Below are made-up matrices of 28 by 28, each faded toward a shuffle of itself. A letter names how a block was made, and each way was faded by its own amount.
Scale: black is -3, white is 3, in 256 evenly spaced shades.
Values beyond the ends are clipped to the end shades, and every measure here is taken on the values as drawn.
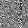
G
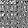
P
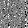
G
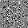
G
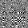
P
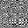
P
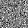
G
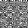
P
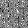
G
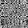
P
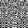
P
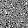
G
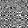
P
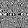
P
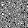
G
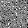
G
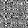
P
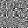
P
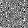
G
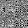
P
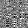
P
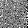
G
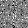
G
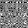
P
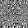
P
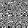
P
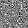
G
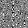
G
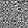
P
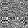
P
